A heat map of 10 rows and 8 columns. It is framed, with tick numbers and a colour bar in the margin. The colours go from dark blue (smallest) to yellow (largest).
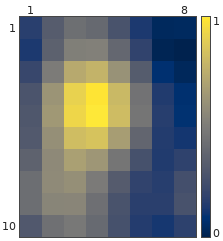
Calmest part: bottom right. Ninth with the lowest average: top right. Lone odd cells: none. Ninth with the highest average: centre. Average level on the scale: 40%.
